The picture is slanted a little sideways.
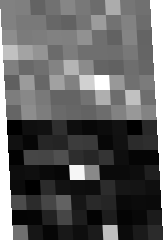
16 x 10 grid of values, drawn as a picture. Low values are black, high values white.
The bottom right is the smoothest part. On average the colour sits 30% of the way up the scale. A horizontal seam about 50% of the way down splits the table, and the top part is higher. The bottom middle is the roughest part.
